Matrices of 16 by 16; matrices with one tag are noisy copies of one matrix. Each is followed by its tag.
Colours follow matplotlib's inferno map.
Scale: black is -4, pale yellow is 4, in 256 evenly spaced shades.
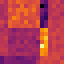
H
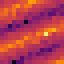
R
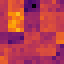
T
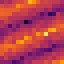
R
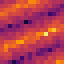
R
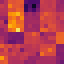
T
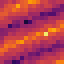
R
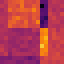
H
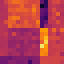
H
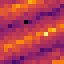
R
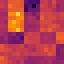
T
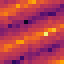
R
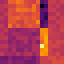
H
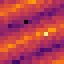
R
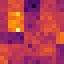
T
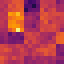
T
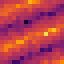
R
